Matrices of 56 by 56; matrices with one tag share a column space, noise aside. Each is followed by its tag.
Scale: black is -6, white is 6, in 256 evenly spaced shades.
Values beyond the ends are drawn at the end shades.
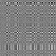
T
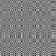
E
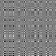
E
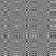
E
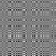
E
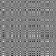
E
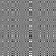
E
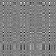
T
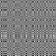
E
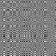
E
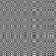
E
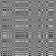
E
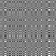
E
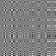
E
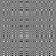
E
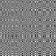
E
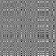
E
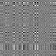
T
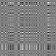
T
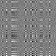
E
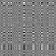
T
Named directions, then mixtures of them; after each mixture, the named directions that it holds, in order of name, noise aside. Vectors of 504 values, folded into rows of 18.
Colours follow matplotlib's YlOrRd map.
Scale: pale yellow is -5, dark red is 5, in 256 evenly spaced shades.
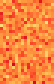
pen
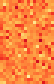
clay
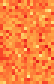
clay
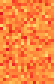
pen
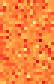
clay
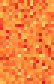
clay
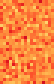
pen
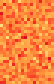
clay, pen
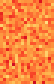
pen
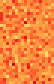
pen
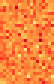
clay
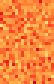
pen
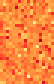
clay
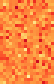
clay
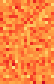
clay, pen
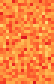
clay, pen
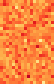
clay, pen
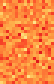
clay, pen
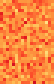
pen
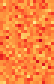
clay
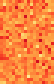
clay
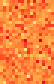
clay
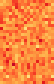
clay, pen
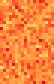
clay, pen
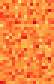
clay, pen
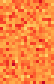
clay, pen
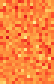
clay, pen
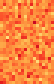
clay, pen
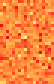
clay, pen
